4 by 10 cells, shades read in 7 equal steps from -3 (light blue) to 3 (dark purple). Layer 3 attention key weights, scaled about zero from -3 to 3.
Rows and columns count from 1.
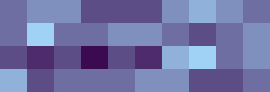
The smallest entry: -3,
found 2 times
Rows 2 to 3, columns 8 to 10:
1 0 -1 / -3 0 -1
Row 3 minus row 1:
1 3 2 2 0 1 -1 -1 1 -1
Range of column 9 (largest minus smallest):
2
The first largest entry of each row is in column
4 8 4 2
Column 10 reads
0 -1 -1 0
